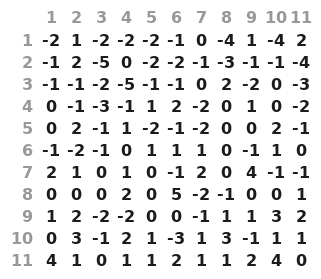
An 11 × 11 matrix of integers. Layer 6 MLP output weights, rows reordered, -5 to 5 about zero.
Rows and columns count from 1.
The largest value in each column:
4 3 0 2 1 5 2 3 4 4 2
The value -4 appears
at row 1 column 8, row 1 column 10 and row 2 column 11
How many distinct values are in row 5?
5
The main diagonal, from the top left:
-2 2 -2 -1 -2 1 2 -1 1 1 0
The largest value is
5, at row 8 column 6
